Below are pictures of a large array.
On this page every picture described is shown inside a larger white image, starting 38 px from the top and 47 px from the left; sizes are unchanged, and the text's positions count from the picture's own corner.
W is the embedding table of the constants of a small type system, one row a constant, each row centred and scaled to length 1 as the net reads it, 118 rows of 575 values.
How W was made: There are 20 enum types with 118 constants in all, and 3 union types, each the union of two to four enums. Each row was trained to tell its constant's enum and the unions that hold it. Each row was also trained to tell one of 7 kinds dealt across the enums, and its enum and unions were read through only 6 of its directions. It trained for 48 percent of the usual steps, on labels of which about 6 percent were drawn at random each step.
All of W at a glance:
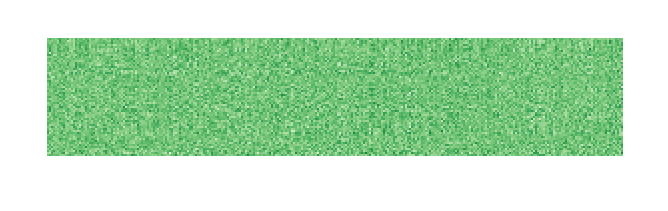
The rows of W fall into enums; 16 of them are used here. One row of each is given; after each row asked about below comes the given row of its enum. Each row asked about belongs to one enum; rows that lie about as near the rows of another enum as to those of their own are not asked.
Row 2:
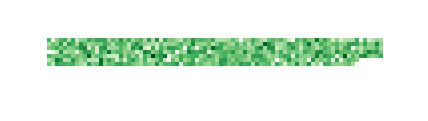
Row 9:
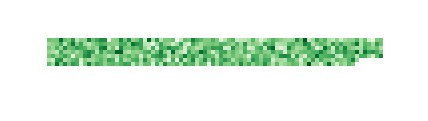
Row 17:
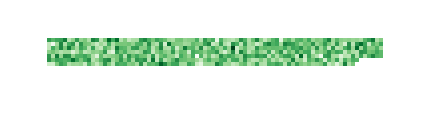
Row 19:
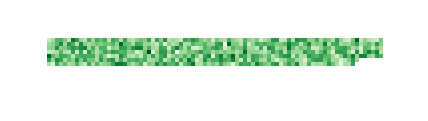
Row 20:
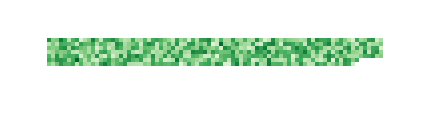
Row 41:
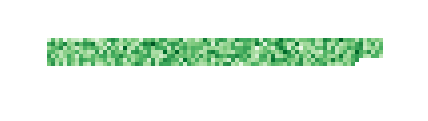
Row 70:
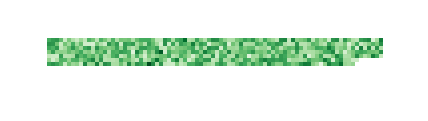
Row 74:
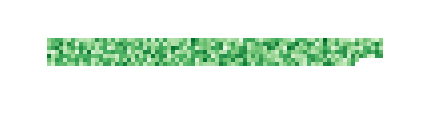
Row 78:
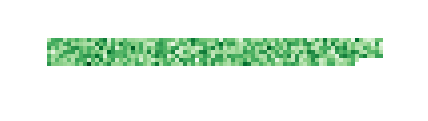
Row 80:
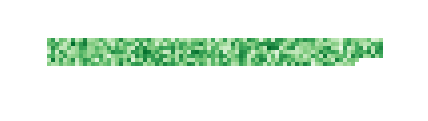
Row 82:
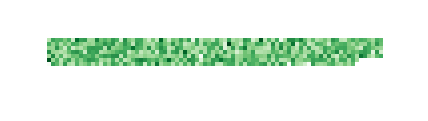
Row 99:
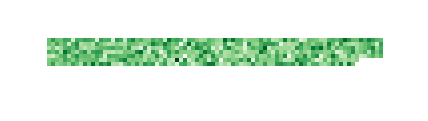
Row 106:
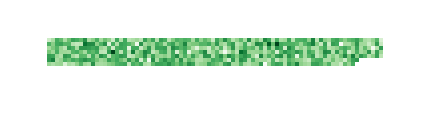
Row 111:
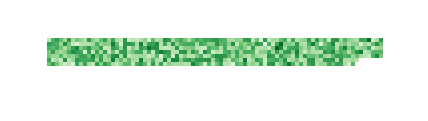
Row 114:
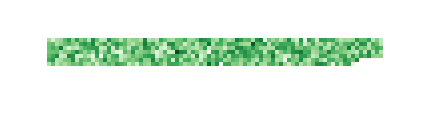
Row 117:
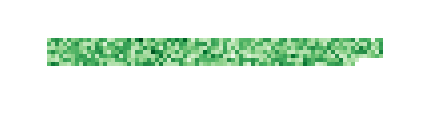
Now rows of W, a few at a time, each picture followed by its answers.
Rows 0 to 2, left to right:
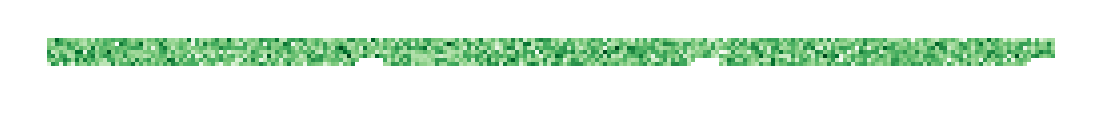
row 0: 82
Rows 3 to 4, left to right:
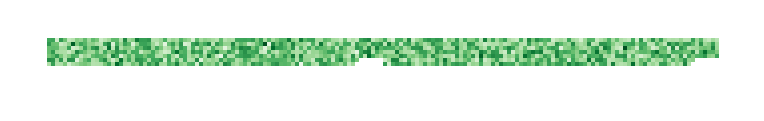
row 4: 2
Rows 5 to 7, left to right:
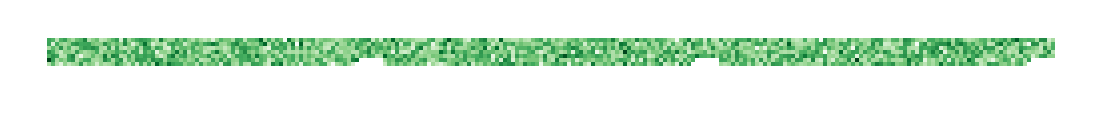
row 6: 17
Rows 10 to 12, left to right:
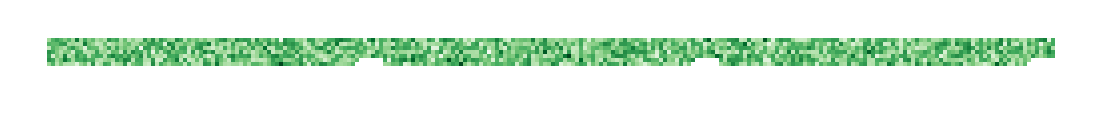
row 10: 41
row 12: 74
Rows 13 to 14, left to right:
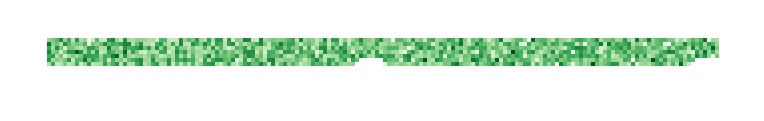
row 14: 17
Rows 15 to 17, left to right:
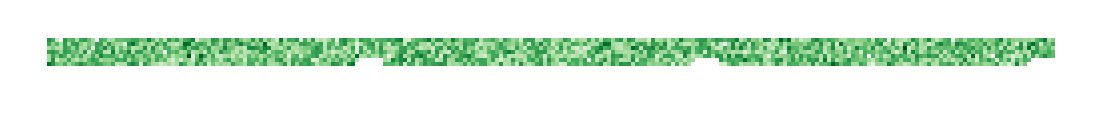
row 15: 99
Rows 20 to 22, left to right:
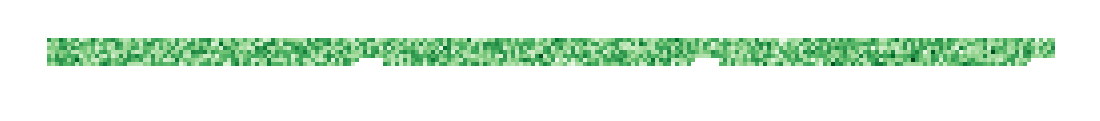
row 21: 111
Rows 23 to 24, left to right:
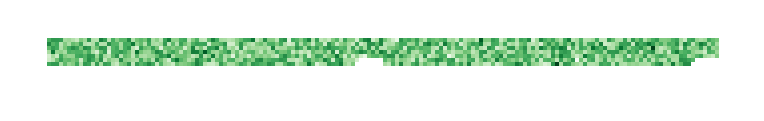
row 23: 70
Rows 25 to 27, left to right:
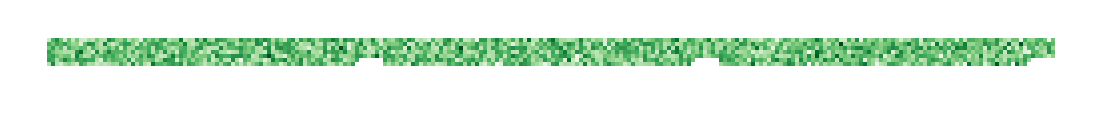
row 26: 19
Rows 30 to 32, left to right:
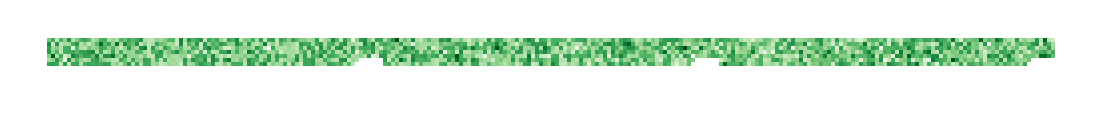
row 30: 9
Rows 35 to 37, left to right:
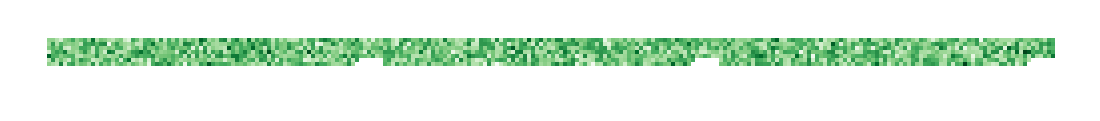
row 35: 114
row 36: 114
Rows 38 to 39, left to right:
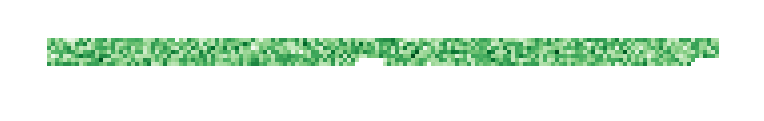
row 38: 9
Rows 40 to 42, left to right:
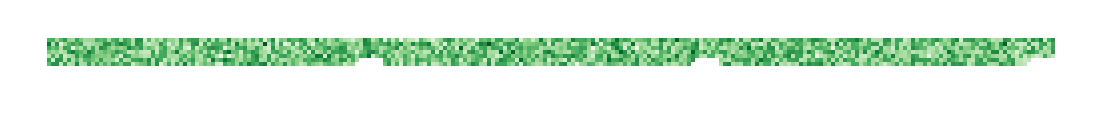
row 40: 9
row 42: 117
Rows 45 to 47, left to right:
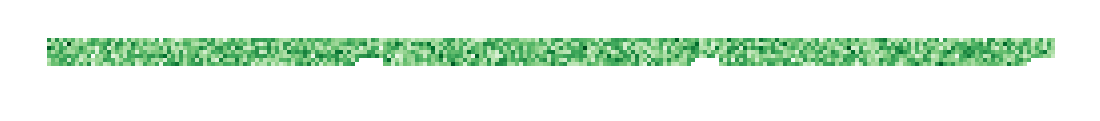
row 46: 41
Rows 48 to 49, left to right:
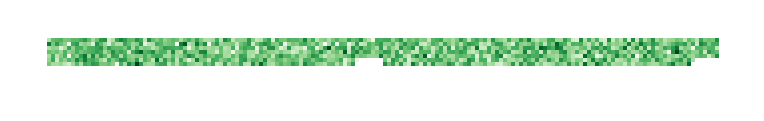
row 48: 117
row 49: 9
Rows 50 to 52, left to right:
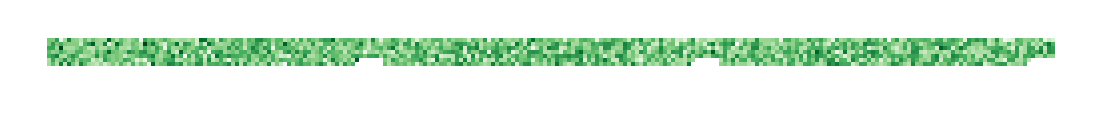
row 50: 114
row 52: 80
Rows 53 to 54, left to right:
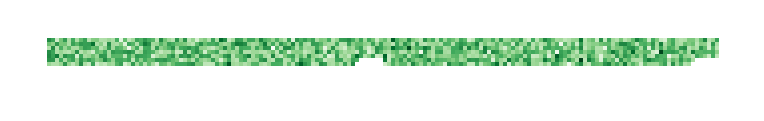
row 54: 19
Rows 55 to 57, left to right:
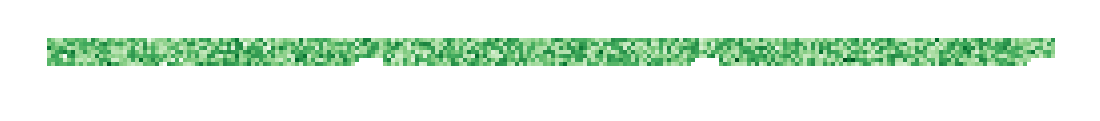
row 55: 20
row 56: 41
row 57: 111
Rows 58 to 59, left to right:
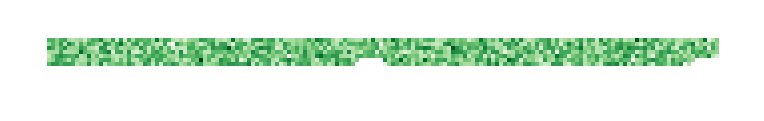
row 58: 2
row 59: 17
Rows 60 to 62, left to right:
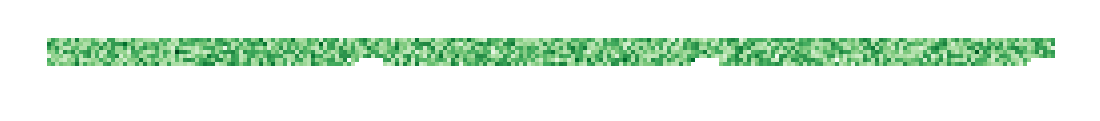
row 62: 9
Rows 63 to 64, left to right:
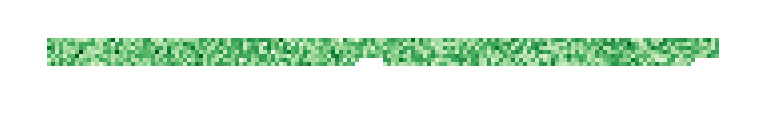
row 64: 41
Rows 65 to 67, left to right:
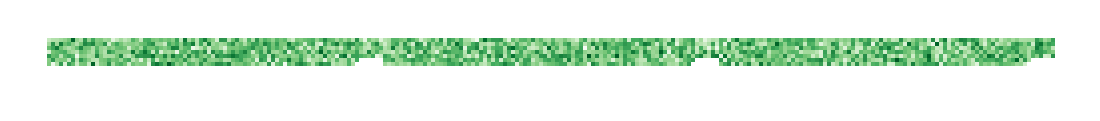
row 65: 114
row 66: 19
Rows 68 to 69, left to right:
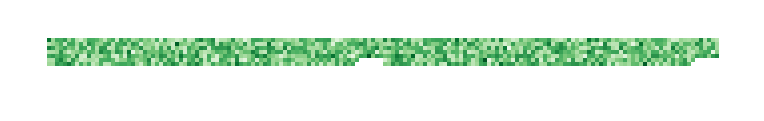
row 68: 2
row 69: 2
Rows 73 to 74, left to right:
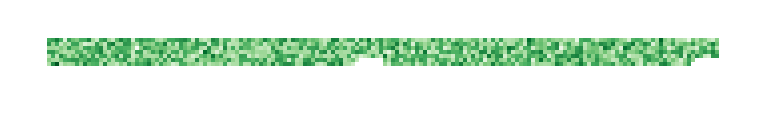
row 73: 117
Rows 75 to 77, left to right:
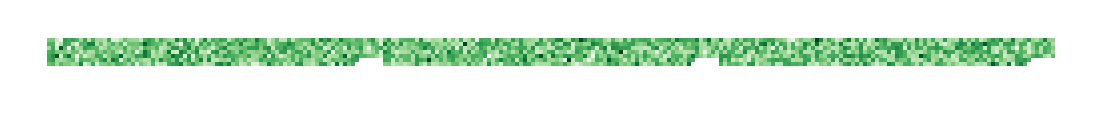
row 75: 114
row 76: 41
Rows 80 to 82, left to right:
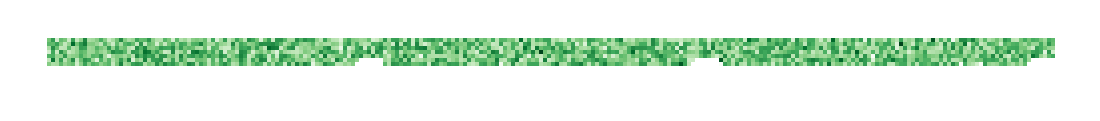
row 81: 2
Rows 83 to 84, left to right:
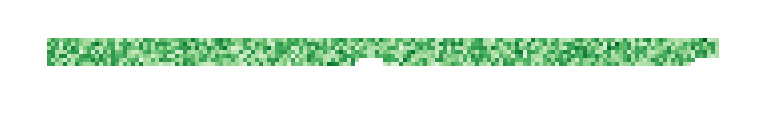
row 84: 17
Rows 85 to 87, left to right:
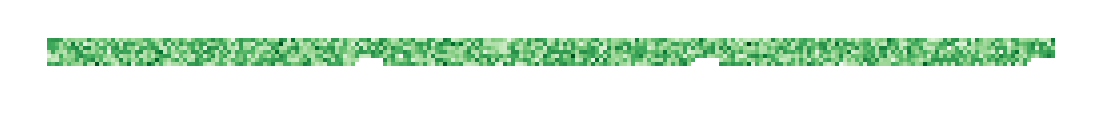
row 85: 70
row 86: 20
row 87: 70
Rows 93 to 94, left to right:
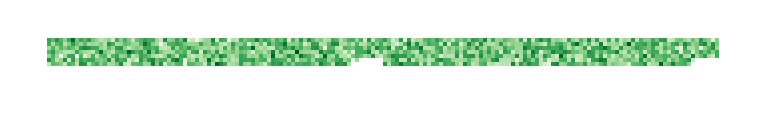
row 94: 2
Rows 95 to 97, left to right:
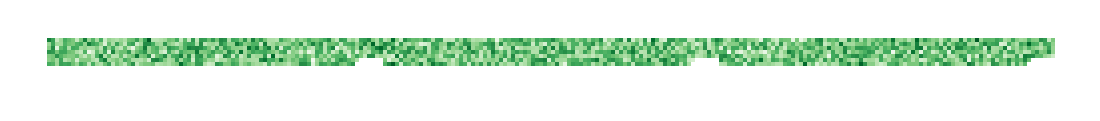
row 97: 17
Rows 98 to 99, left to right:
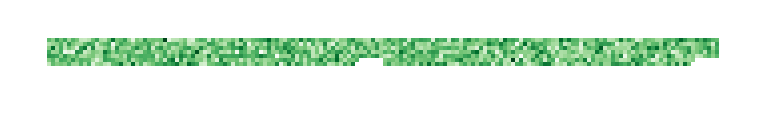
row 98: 17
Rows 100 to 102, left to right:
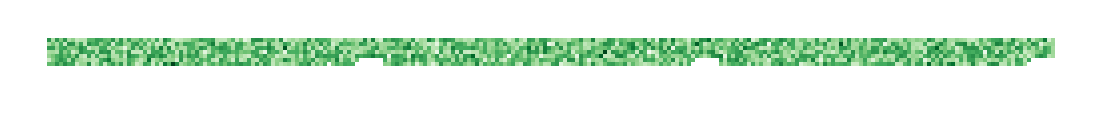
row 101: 74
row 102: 20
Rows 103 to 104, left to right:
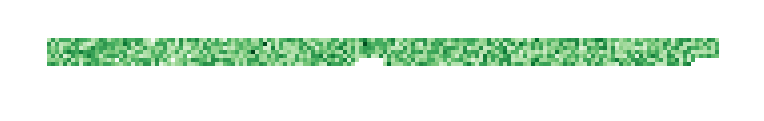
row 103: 9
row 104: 99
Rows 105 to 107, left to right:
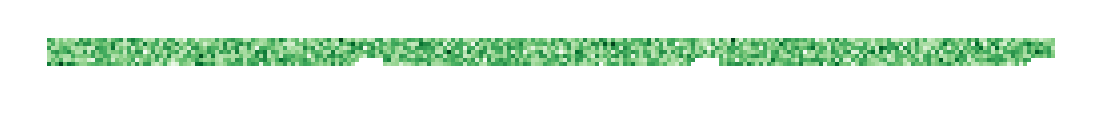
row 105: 99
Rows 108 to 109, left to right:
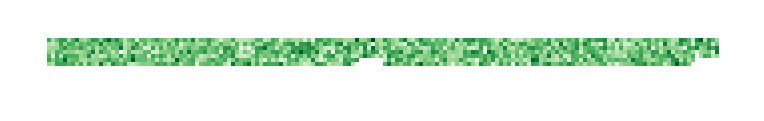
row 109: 99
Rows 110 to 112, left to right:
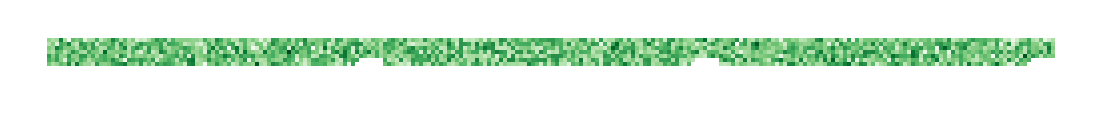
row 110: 19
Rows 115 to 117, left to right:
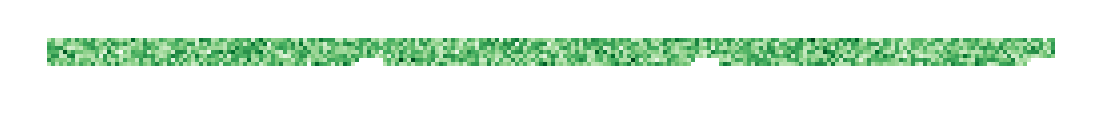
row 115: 114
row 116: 41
